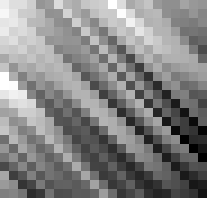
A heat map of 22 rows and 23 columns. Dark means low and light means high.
Ninth with the lowest average: bottom right. Slope: up to the top left. Grain: diagonal, down to the right.
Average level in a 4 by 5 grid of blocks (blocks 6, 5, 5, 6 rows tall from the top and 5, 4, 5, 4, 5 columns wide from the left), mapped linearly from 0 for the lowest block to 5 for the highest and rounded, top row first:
5 3 4 4 3 | 4 3 2 2 3 | 4 2 2 2 0 | 2 2 1 1 0
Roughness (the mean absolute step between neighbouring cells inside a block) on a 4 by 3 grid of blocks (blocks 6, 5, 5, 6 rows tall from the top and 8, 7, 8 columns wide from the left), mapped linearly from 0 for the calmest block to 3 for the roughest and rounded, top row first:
010
121
123
111
